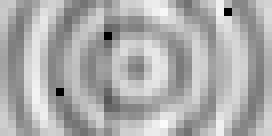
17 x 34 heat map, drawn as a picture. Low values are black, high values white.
Lone odd cells: 3, each lower than its neighbours. Rings: centred on the centre. Average level on the scale: 70%.
